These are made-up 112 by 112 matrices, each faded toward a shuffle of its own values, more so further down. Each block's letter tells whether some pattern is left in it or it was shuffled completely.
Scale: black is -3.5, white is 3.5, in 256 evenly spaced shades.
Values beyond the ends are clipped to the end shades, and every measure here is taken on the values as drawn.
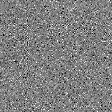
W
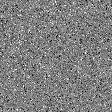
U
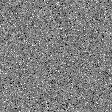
U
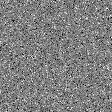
U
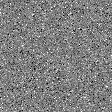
U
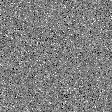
U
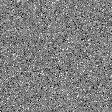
U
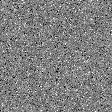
U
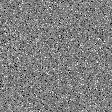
U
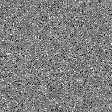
W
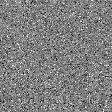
W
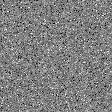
U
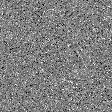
U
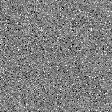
W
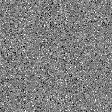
W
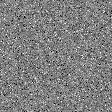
U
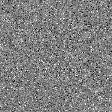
W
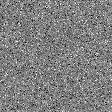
U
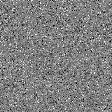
W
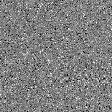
W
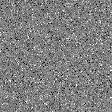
W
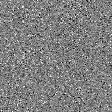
W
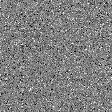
W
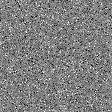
U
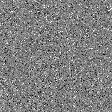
W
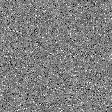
W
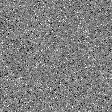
U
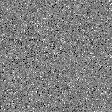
W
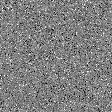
U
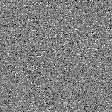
W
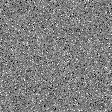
U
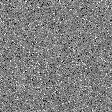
U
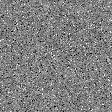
U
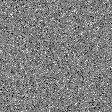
U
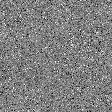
U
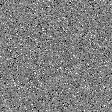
U
